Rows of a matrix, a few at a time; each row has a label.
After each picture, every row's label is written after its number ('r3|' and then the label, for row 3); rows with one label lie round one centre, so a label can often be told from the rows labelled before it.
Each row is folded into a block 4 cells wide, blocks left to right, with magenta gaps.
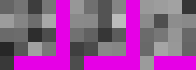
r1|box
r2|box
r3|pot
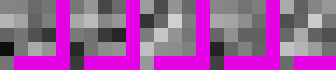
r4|box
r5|box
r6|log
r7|box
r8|log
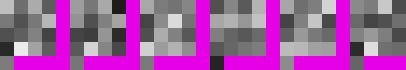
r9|pot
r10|pot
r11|log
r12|box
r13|log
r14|pot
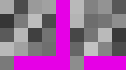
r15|log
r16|pot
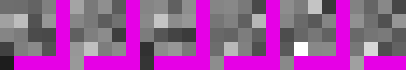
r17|box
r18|pot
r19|box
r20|pot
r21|pot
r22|pot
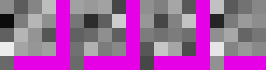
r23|log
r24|pot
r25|pot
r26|log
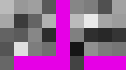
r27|pot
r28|box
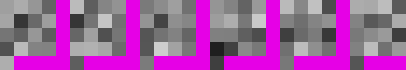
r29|pot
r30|log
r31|pot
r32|box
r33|pot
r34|pot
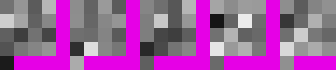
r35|box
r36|pot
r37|box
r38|log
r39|log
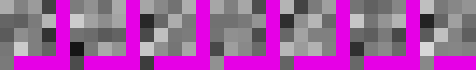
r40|pot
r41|box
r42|log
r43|pot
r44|log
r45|box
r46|log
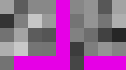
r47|log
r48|box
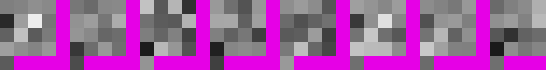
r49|log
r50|box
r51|pot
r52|box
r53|pot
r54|log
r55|log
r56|box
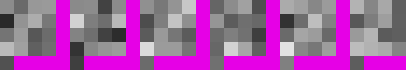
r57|log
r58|box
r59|log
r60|pot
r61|log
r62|log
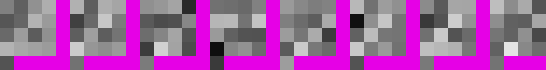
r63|log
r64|log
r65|pot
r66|box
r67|pot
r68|log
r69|log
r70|pot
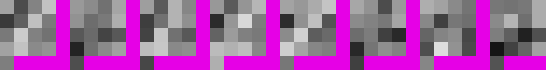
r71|log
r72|box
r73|log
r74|log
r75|log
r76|box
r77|pot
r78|box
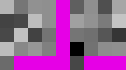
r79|log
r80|box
